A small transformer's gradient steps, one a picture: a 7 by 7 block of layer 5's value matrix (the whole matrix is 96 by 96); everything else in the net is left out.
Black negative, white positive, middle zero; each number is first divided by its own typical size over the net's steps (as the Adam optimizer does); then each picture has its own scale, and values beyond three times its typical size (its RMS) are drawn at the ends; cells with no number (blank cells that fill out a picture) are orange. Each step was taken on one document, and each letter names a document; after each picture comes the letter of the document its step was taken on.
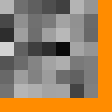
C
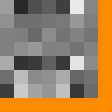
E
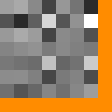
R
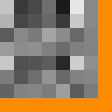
E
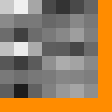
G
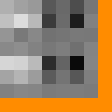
G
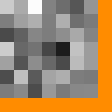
C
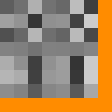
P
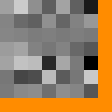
R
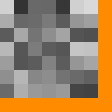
E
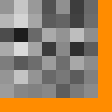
G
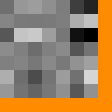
P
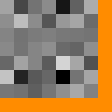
C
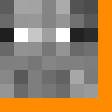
E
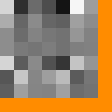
E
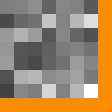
R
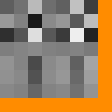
P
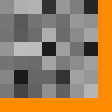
R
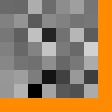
R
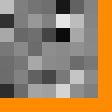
C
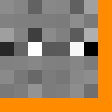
P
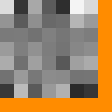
E
